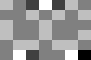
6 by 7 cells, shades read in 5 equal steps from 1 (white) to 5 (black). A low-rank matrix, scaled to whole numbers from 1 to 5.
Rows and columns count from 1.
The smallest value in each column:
2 1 2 1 2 1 2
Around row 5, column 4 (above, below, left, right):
2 3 2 2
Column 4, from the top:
1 3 2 2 3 3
